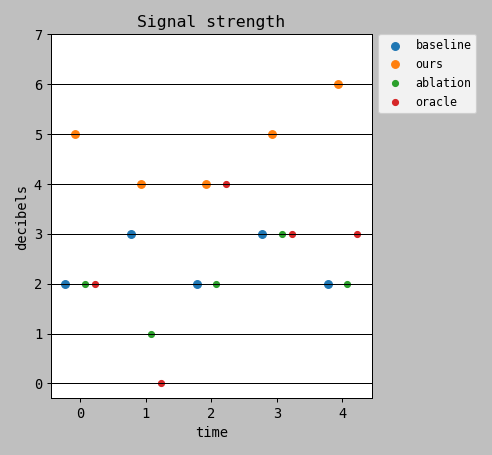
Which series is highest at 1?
ours
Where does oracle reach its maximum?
2
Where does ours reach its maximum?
4
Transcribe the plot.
Title: Signal strength
x-axis: time, ticks 0 1 2 3 4
y-axis: decibels, ticks 0 1 2 3 4 5 6 7
Legend: baseline, ours, ablation, oracle
Values:
baseline: 2 3 2 3 2
ours: 5 4 4 5 6
ablation: 2 1 2 3 2
oracle: 2 0 4 3 3
